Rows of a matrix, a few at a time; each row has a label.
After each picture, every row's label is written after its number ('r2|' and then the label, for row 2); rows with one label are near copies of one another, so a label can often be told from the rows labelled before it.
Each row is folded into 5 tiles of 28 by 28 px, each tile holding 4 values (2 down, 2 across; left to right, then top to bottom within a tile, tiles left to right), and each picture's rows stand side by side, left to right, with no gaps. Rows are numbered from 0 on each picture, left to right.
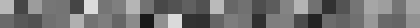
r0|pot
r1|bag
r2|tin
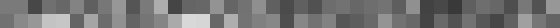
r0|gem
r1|gem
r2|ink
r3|ink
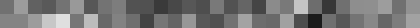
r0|gem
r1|ink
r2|tin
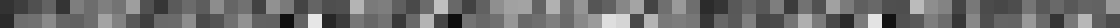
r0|ink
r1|ink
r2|bag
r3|tin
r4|gem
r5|ink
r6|bag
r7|ink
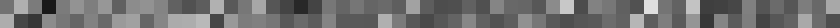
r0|tin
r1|gem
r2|ink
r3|ink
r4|pot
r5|ink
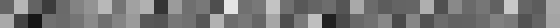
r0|tin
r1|pot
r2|bag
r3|pot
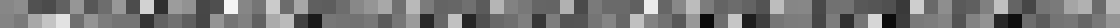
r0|gem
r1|pot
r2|tin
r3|bag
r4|pot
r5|bag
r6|bag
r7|tin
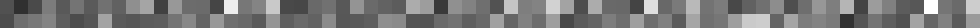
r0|ink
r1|pot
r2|ink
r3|pot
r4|pot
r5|gem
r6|pot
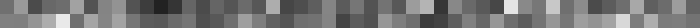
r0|gem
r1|ink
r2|ink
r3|pot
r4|gem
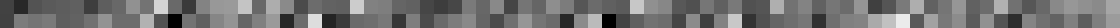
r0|ink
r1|tin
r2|bag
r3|ink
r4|bag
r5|bag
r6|gem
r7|tin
